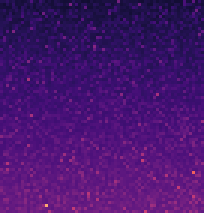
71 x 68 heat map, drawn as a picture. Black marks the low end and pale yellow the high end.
No row or column stands out. The field climbs toward the bottom. There are no regular stripes. Overall the values sit about 20% of the way up the scale.
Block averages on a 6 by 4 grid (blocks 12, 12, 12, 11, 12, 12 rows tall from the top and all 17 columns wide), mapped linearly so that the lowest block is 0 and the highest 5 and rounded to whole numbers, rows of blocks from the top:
0000 / 1111 / 2222 / 3333 / 4444 / 5555
